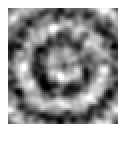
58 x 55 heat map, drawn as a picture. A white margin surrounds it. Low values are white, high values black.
Slope: none. Rings: centred on the centre. Seam: none. Average level on the scale: 50%. Grain: blotchy.
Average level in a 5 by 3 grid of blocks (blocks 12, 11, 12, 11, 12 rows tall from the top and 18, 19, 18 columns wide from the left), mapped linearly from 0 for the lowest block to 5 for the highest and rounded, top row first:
2 2 2
4 4 2
3 0 3
3 5 1
2 3 2
